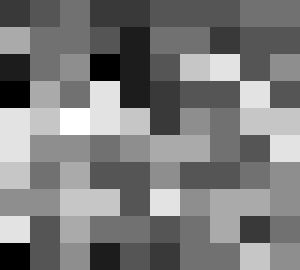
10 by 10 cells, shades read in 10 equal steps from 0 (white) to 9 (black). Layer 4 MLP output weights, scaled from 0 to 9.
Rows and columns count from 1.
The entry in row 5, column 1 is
1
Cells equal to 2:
9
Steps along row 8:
same down same up down up down same up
